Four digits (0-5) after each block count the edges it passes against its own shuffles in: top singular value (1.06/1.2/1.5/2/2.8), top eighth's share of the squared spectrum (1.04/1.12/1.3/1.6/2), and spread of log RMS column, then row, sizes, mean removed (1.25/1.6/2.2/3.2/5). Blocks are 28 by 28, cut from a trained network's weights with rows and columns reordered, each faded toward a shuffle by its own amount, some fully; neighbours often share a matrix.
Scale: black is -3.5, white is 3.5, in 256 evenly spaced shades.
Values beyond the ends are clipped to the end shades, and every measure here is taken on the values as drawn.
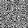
2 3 1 1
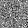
0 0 0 0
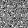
2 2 1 0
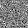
0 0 0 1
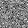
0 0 0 0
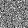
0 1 0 0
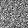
0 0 0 0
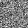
0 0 0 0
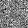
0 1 0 1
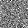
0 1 0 0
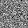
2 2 0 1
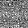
2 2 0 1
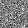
1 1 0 0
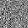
3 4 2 1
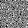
2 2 0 1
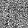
2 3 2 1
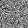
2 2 0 0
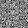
2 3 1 0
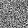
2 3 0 0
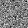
2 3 0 1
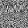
3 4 1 2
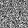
2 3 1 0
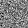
1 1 0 0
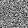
1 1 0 0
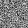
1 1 0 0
